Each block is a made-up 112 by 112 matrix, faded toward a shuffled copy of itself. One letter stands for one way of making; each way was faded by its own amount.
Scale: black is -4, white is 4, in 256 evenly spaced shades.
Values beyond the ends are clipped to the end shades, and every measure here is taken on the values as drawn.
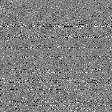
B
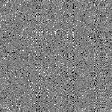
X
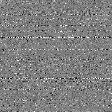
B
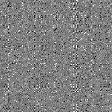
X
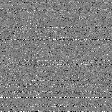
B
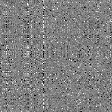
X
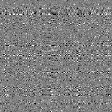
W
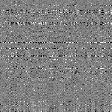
W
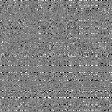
W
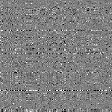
W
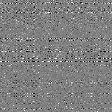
W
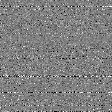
B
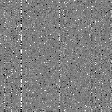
X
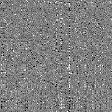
X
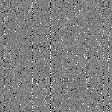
X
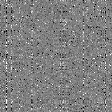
X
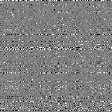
W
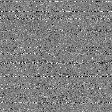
B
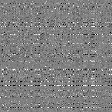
W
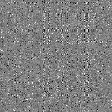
X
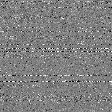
B
